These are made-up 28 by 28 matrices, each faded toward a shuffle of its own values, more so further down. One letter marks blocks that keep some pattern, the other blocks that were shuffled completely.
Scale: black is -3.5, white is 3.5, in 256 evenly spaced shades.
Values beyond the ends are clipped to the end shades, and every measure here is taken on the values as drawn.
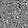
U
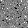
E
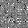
U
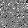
U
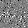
U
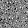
E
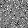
E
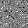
U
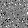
E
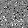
E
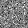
E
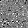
U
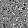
U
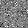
U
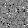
U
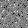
E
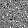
E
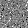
E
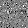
U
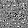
U
